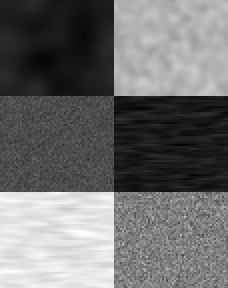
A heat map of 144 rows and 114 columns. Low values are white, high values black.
The table splits into 3 rows of 2 panels. Panel 1,1: very high, smooth, faint in contrast. Panel 1,2: low, blotchy, faint in contrast. Panel 2,1: high, fine-grained, faint in contrast. Panel 2,2: very high, streaked across, faint in contrast. Panel 3,1: very low, streaked across, faint in contrast. Panel 3,2: middling, fine-grained.
